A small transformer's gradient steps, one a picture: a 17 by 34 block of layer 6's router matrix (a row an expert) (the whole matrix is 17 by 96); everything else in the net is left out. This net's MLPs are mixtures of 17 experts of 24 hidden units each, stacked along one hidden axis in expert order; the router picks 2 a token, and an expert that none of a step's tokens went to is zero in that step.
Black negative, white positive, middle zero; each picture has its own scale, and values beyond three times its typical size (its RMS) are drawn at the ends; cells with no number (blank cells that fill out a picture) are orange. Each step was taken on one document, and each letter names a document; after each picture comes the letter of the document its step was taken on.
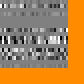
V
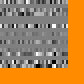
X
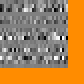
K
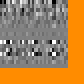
X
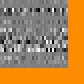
K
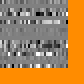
V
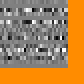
K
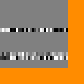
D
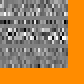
K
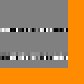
D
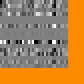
X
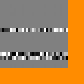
D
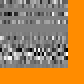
K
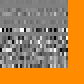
V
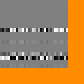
D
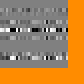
D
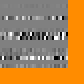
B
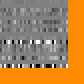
V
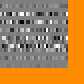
V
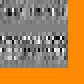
K
